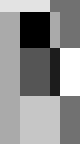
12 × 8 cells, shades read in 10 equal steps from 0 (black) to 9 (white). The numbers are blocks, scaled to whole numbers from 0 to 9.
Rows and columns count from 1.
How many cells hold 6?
25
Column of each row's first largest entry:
1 1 1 1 7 7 7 7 3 3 3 3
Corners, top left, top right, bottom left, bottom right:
8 4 6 4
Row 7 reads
6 6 3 3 3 1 9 9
